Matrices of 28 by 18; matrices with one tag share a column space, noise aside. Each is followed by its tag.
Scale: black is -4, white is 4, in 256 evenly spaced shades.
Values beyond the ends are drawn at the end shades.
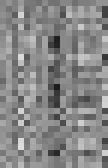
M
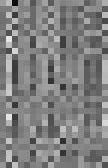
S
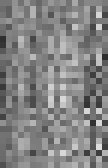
M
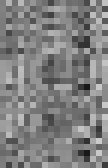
S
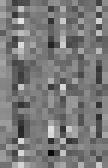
S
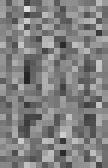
S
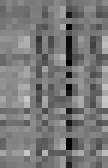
M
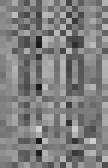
S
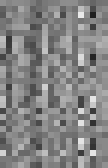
M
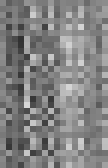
M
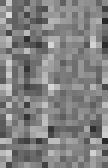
S
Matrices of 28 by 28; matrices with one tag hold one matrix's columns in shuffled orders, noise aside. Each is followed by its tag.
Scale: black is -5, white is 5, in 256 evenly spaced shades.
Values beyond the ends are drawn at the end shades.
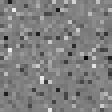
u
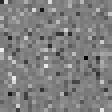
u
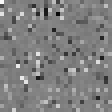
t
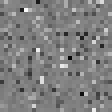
u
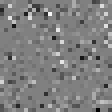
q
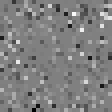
q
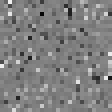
t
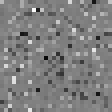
u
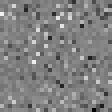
q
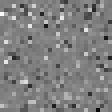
q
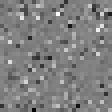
q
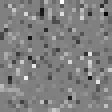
t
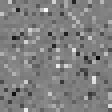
u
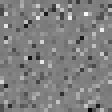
q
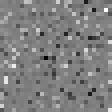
u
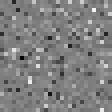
u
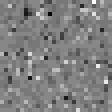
t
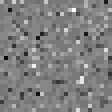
u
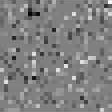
t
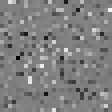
u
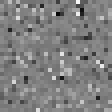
t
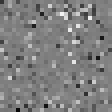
q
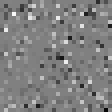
q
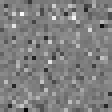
q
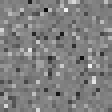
u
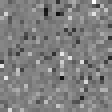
t
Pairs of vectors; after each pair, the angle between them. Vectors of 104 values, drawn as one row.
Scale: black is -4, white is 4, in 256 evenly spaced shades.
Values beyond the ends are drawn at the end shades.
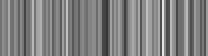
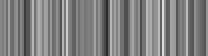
nearly parallel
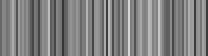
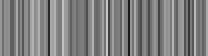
nearly opposite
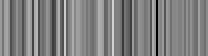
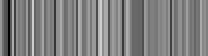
orthogonal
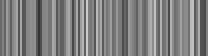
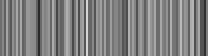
nearly parallel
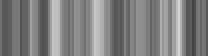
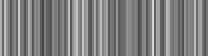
orthogonal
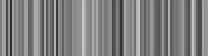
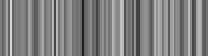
nearly opposite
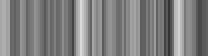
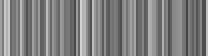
partly aligned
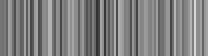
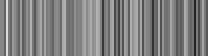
partly opposed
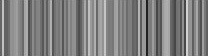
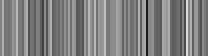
nearly parallel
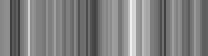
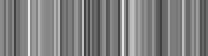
partly aligned
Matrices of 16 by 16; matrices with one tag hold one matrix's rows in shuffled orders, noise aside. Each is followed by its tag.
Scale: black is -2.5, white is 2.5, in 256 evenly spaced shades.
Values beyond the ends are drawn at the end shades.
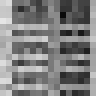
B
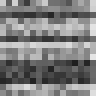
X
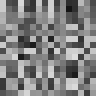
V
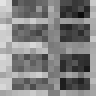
B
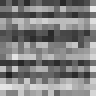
X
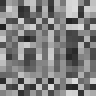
V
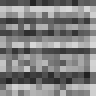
X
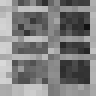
B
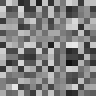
V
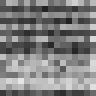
X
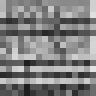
X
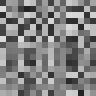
V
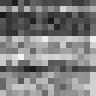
X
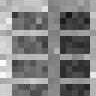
B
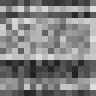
X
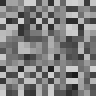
V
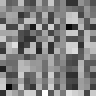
V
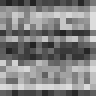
X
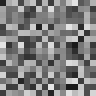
V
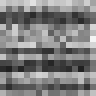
X
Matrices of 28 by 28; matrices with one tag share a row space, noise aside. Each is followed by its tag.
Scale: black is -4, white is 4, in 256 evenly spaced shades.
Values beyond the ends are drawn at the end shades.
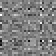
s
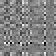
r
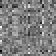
s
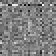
s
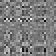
r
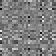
s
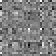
s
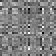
s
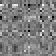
s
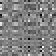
s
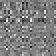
r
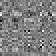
s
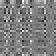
r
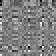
s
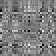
s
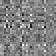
r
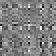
s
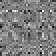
s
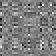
s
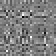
r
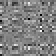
s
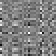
s
